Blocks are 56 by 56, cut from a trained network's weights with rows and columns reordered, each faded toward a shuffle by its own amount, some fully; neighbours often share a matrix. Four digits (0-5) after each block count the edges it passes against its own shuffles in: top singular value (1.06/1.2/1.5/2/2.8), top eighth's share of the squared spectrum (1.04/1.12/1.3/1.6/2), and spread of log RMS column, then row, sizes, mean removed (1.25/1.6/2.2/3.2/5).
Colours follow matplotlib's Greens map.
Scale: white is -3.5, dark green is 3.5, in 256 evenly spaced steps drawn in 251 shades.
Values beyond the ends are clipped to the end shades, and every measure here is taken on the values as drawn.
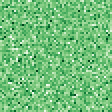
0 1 0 0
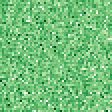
1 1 0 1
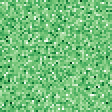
0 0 0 0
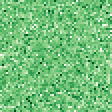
0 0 0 0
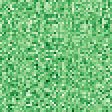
3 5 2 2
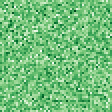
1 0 0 0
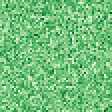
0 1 0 0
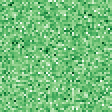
1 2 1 0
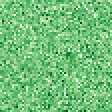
1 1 0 0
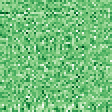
3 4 2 2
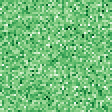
1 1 0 0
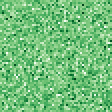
0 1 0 1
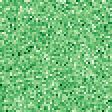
0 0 0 0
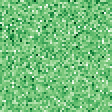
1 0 0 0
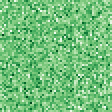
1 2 0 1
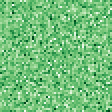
0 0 0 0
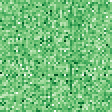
2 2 0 1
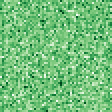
1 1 0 0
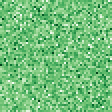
0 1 0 0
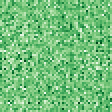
2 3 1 2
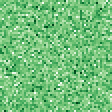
0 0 0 0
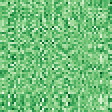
4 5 3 2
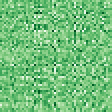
4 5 3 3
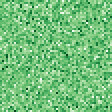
2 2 0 1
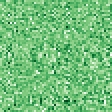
3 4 2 2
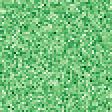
2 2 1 0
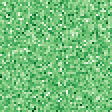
2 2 1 1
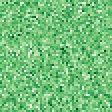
2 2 0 1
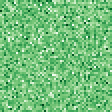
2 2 0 0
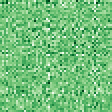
4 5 3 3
